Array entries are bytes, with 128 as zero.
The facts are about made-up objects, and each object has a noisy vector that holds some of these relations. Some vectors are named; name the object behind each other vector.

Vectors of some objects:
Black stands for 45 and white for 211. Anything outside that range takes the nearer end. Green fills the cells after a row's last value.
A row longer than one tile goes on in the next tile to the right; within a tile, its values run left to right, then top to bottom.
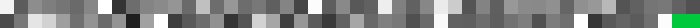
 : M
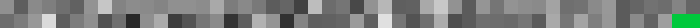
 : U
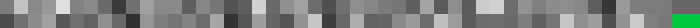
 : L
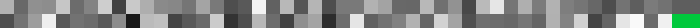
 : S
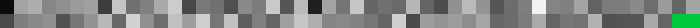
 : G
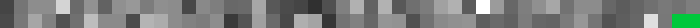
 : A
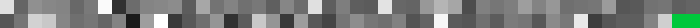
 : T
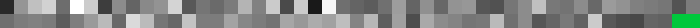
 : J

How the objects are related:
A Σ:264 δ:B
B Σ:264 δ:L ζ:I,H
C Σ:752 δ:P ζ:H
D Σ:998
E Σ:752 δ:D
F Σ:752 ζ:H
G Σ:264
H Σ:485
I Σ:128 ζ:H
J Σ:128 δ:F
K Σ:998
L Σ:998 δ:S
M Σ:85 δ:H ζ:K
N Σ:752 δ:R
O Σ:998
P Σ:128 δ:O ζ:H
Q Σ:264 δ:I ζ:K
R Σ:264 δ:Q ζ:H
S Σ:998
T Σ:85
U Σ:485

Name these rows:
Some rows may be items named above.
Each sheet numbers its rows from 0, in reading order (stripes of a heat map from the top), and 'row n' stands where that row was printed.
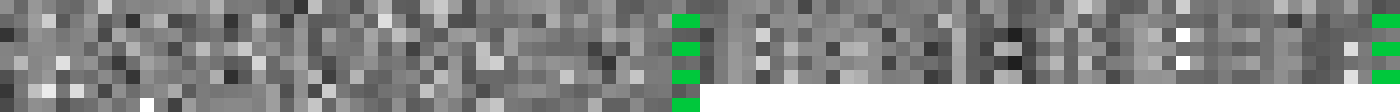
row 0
U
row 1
N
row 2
F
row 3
A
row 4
L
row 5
A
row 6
I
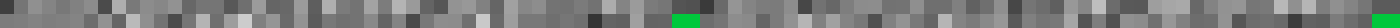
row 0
F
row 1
E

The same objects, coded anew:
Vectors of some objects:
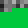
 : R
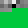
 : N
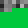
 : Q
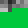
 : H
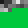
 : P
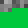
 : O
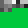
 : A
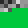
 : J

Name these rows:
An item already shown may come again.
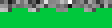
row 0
H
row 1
J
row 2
N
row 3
D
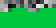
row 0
U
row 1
I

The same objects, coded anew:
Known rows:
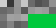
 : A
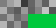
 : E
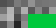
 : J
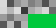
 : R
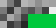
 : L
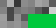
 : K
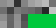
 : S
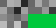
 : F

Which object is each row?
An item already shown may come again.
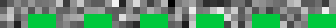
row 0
J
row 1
A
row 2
B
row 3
P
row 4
I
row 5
C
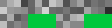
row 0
N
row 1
G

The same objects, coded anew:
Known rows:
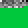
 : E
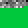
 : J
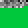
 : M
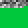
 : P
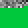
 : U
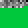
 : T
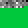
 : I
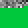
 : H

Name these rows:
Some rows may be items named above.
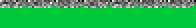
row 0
P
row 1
L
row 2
F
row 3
S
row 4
P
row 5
N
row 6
C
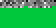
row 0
B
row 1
I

